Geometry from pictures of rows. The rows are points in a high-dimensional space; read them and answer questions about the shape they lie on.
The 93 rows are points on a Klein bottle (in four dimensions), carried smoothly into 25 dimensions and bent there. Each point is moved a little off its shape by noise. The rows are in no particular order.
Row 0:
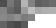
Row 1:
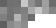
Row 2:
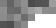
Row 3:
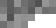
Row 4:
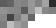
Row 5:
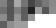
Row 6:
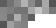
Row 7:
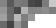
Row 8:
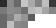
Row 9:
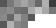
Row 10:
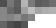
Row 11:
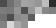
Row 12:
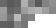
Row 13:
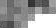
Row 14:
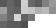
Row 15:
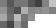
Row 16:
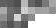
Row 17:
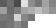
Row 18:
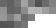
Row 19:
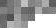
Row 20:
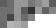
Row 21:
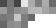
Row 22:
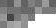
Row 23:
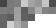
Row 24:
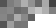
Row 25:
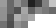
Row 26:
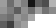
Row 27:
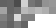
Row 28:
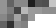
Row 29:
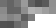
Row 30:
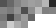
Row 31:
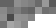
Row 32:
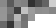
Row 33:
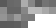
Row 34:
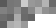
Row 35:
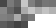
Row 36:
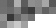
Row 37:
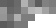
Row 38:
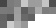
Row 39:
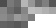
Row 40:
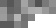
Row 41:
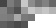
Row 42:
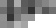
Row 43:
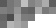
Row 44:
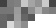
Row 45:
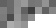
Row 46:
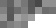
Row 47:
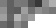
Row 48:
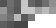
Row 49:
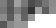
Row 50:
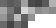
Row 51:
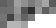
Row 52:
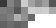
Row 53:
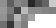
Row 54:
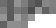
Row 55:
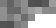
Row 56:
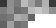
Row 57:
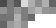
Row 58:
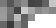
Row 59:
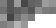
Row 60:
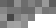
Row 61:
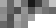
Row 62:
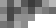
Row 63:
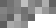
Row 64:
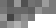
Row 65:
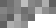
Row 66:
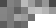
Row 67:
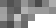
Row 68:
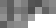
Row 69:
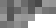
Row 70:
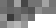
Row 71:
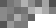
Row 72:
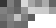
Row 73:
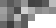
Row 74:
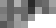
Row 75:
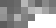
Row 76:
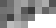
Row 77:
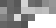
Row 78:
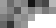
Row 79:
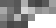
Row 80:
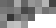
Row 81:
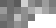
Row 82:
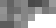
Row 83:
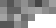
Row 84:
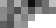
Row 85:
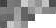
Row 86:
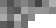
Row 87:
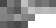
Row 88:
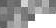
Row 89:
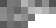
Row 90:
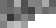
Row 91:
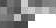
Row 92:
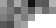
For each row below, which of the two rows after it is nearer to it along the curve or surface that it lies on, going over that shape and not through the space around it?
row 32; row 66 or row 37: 37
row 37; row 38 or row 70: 38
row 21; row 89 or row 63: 63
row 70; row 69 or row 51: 69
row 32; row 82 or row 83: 83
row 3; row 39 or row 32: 32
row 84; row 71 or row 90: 90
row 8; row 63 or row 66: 66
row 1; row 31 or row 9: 9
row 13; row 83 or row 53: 83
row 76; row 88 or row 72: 88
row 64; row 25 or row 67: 25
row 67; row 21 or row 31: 21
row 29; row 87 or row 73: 87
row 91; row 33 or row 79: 79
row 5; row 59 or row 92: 92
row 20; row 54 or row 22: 54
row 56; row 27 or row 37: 37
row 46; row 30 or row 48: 30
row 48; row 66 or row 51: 66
